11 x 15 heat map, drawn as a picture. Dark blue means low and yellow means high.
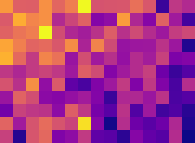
There is an overall slope up to the top left. No regular stripes run through it. The ninth with the lowest average is the bottom right. The halves do not mirror each other. The histogram is bell-shaped.
